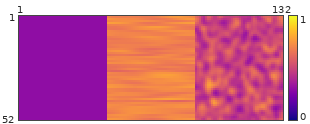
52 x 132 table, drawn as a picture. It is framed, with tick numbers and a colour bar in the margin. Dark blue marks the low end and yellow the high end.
The table splits into one row of 3 panels. Panel 1,1: low, flat. Panel 1,2: high, streaked across, faint in contrast. Panel 1,3: middling, blotchy.
